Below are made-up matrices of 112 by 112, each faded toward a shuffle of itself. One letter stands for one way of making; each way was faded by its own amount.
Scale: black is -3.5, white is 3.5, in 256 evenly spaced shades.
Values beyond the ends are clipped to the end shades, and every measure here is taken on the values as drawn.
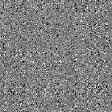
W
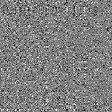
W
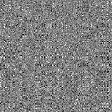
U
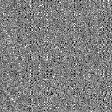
U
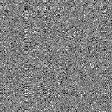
U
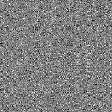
U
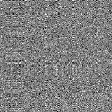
U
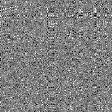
U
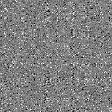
W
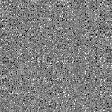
W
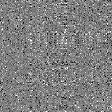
W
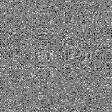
W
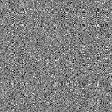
U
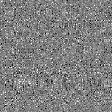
W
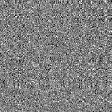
U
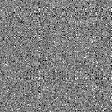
U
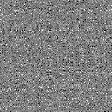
W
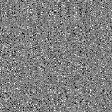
W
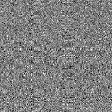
U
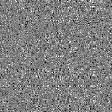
W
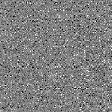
W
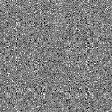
U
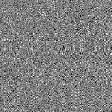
U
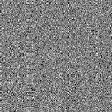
U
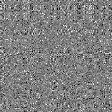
W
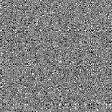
U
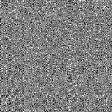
U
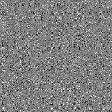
W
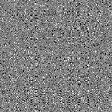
W
